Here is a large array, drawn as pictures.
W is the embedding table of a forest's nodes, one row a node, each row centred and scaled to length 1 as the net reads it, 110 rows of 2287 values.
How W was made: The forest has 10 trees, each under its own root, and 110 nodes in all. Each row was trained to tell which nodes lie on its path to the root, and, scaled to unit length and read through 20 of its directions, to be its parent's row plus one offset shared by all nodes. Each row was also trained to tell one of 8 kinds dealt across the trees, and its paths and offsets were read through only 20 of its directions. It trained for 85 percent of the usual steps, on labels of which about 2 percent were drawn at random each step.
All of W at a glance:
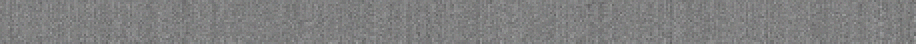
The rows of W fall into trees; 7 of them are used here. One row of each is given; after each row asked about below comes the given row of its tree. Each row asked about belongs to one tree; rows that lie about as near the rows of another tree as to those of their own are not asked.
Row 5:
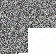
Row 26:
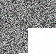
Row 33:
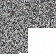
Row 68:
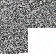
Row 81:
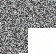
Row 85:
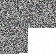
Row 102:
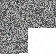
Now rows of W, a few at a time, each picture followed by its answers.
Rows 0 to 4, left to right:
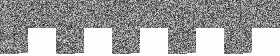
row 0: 26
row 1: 102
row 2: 85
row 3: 68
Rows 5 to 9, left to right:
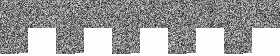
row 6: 68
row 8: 26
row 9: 102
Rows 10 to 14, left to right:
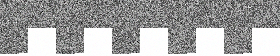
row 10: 85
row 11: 26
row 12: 85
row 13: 33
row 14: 81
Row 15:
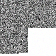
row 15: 81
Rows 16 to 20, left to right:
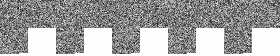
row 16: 5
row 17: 26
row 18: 102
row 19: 26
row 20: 85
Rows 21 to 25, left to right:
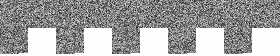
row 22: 33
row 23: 26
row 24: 102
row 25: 85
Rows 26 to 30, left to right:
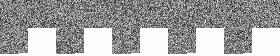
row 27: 85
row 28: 33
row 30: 85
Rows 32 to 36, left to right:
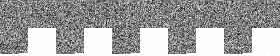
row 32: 102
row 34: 5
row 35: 26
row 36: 26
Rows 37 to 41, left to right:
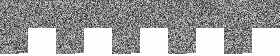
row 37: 102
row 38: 68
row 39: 26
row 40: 33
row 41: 26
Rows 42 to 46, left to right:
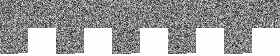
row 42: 5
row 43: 81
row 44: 68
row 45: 5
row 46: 33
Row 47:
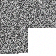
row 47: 5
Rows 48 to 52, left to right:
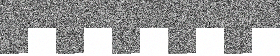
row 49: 85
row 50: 68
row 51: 5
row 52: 102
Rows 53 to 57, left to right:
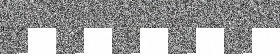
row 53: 68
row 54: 5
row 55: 81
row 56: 81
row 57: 81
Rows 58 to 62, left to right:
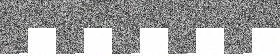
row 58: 102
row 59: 68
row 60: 26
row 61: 5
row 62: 68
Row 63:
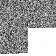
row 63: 85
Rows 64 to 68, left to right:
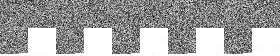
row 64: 81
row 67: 68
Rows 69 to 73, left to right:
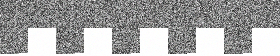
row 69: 5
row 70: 5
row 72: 81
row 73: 26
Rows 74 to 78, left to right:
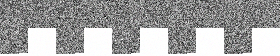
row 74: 33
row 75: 5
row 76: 102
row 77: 68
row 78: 5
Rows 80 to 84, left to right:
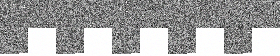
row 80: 81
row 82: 26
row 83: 26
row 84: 102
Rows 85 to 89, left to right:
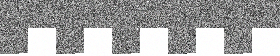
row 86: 5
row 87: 85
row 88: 26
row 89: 5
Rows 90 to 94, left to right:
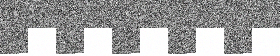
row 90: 5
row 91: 102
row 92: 5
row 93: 85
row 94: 85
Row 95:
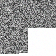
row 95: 68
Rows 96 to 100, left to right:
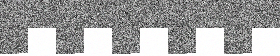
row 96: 102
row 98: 26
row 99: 85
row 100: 102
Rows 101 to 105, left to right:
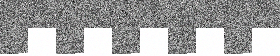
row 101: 33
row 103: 26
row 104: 26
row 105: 33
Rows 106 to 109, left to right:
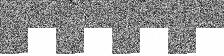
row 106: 102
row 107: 102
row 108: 5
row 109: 81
